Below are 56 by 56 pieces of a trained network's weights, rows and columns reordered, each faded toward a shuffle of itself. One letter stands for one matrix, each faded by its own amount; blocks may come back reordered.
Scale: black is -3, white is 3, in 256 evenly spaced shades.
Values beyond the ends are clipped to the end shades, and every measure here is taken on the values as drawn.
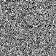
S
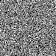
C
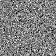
C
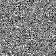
C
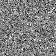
S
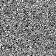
C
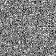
C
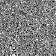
C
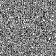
C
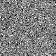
S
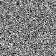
C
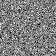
S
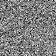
S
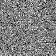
C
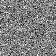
S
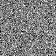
C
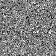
C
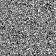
C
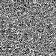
C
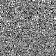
C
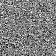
C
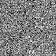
C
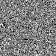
S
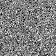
C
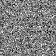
C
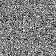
C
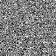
C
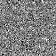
C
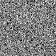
C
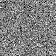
S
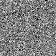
C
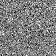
S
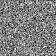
S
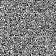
C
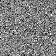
C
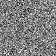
S
